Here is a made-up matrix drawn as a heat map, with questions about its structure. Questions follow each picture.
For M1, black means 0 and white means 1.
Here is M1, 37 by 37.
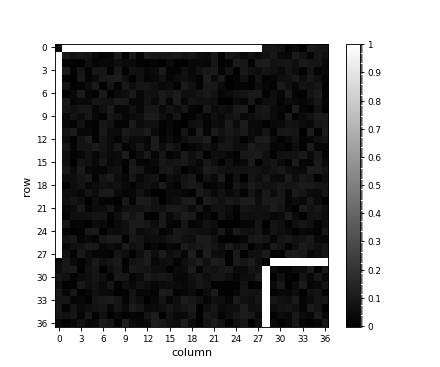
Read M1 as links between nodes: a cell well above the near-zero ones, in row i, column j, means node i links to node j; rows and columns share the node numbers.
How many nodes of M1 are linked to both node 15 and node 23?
1
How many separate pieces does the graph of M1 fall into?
2
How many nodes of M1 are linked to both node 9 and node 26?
1
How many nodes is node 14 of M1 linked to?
1
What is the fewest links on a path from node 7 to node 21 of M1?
2
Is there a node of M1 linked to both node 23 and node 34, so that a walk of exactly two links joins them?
no
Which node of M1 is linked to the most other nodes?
node 0
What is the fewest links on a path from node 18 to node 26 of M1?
2
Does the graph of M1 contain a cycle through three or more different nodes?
no
